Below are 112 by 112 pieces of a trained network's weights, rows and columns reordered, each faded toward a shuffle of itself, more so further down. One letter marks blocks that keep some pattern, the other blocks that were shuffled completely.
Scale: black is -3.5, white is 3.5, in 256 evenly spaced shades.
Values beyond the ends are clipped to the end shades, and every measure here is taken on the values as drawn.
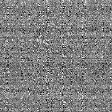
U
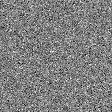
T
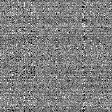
U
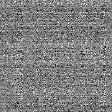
U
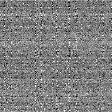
U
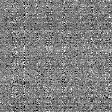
U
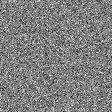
T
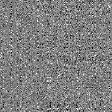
U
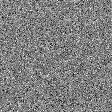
T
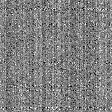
U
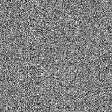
U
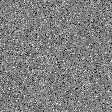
T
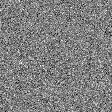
T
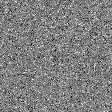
T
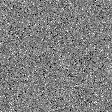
T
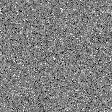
T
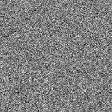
U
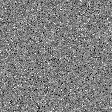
T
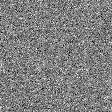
T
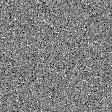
T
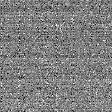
U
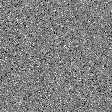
T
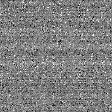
U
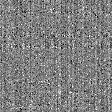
U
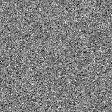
U
